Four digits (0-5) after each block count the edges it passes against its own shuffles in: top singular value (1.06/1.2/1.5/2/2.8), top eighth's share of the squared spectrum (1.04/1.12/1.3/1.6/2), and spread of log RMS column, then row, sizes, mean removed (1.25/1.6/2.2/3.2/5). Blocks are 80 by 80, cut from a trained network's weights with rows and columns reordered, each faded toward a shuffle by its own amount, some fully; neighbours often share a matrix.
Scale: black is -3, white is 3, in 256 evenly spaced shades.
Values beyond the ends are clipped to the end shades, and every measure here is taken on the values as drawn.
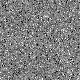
0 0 0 0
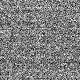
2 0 0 0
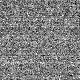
2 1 0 0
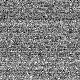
3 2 0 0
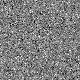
0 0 0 0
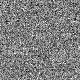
0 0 0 0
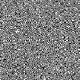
3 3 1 2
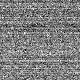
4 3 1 1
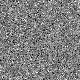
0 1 0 0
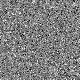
0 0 0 0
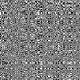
4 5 3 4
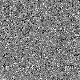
2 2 0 1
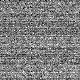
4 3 1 1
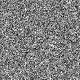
1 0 0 0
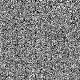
2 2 0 1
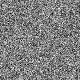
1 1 0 0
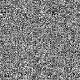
3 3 1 2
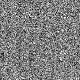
2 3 1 1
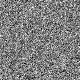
1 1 0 0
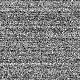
3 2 0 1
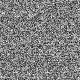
1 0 0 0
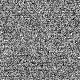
2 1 0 0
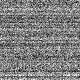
4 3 0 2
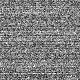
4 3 0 1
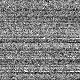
4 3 0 2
